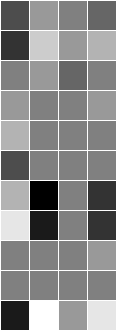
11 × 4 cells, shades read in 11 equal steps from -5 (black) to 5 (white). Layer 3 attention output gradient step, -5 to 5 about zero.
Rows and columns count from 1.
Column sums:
-2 1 1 1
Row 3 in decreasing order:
1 0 0 -1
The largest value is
5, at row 11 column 2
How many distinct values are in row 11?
4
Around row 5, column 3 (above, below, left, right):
0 0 0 0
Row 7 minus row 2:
5 -8 -1 -5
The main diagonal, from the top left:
-2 3 -1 1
